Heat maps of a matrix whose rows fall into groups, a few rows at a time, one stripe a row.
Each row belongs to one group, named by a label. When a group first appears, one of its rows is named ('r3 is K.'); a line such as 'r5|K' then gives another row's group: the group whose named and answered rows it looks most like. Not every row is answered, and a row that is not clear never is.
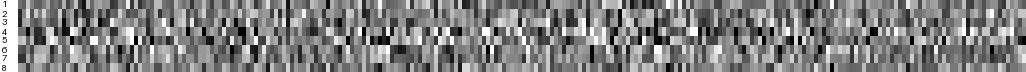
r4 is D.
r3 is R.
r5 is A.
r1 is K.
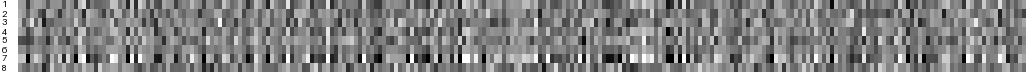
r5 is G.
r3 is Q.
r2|A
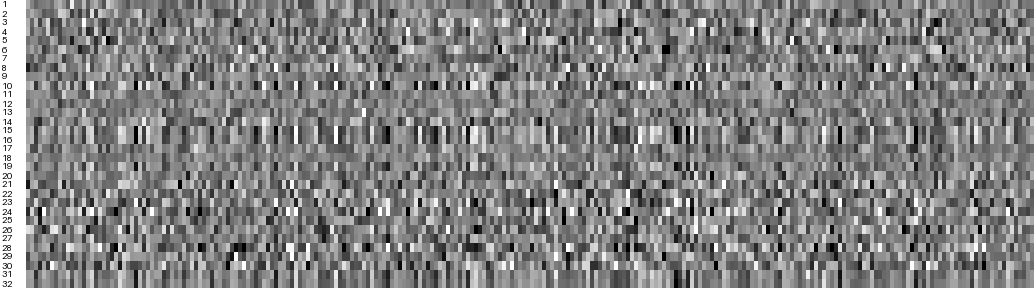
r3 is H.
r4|Q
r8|G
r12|R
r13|H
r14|G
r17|H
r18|H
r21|R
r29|R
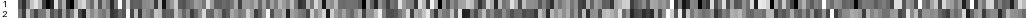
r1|G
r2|K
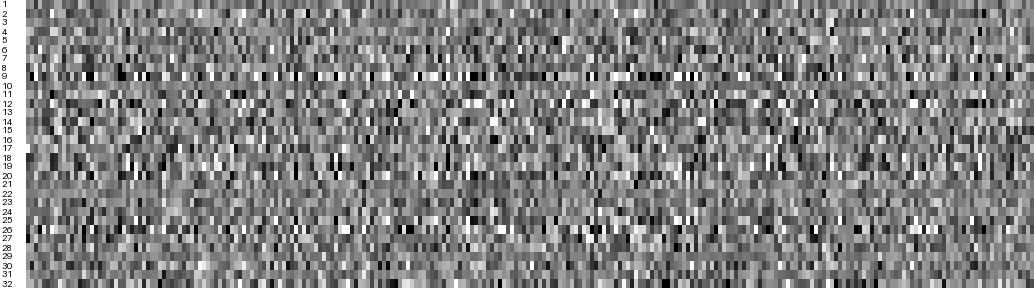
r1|D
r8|R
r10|D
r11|Q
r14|D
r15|A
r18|G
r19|G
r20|K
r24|D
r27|R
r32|A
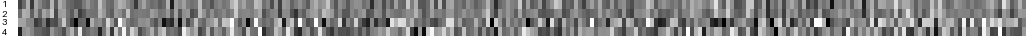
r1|R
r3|A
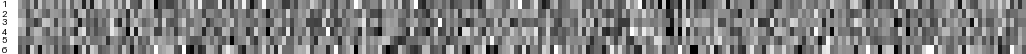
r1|H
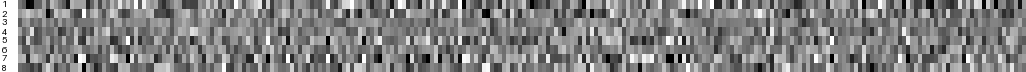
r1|G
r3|R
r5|K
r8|D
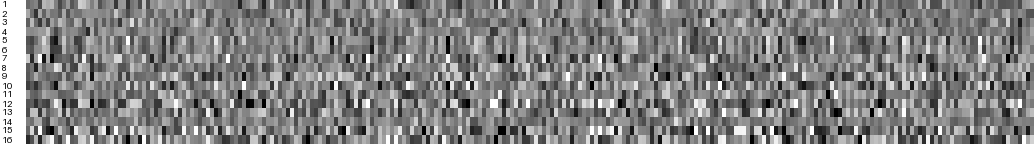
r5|G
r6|G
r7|Q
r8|D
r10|G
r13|R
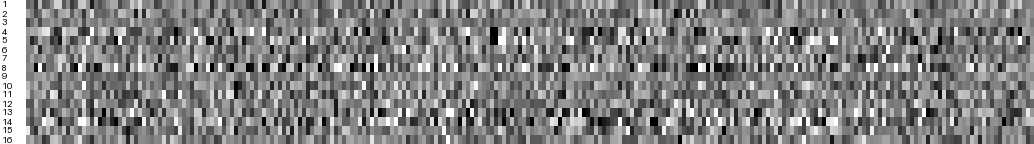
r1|D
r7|A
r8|D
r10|H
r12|K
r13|Q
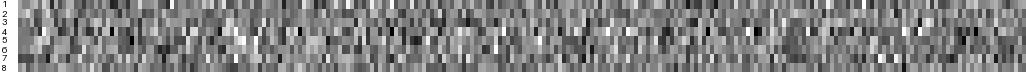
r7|G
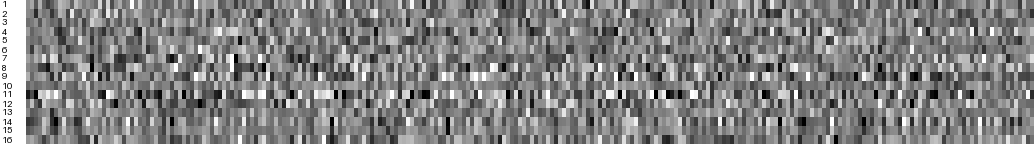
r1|Q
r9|H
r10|G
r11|D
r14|G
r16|A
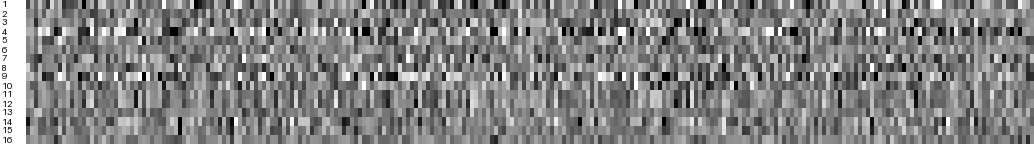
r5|A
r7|G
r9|A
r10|H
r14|R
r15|R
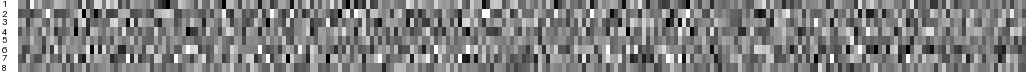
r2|D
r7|K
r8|A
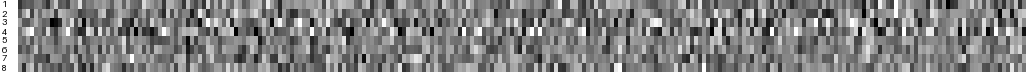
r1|G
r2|R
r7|D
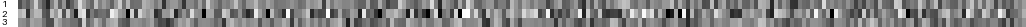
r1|G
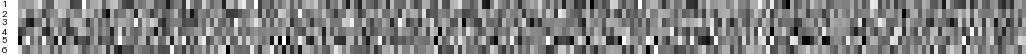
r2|Q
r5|R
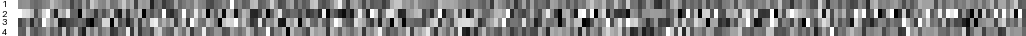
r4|K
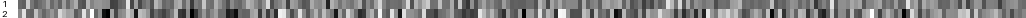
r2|Q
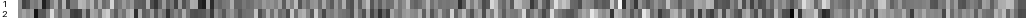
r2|A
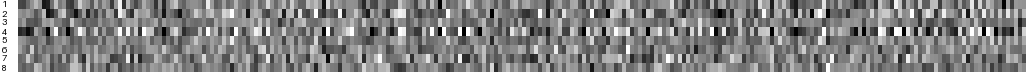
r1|G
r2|A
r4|G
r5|A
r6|H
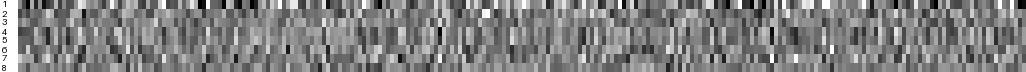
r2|D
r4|G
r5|G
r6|K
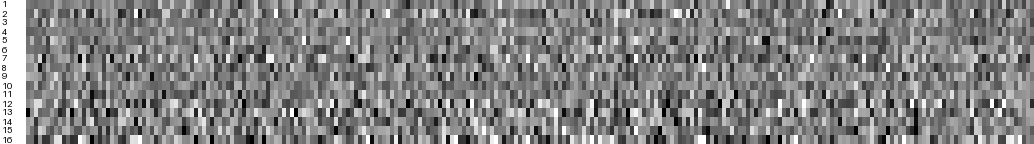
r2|K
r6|D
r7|H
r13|R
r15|H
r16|D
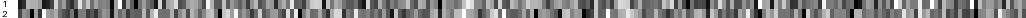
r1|G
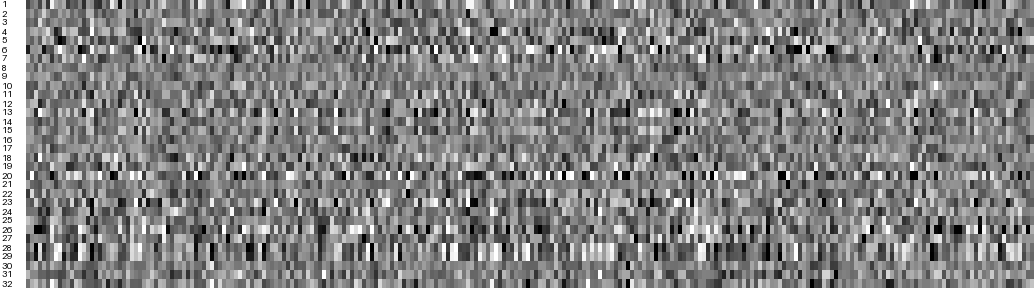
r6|A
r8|D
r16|A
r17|Q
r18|D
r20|Q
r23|K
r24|D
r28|D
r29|D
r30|R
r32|R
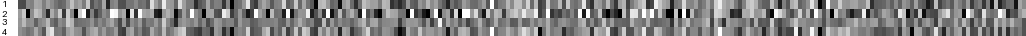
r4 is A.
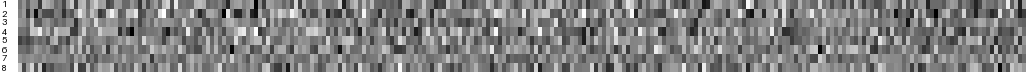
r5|G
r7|A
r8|Q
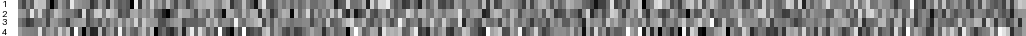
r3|G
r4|H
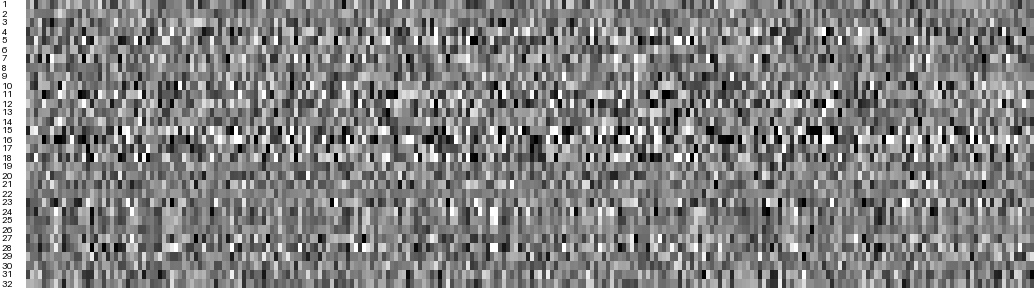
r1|Q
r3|Q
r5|K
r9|H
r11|A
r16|A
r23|G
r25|D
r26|D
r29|G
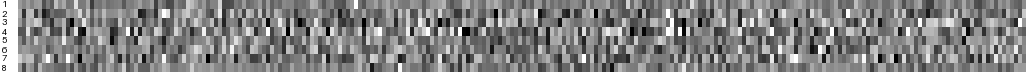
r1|H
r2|Q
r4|K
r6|A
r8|Q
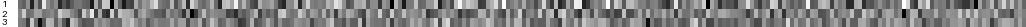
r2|Q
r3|D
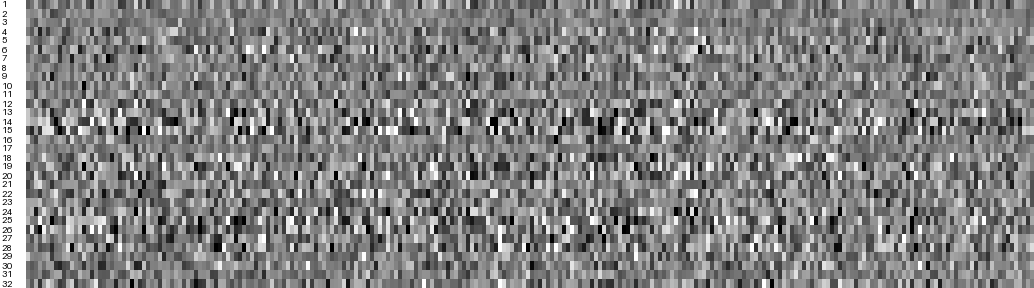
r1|K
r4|D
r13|Q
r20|K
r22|D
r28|R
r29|H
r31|D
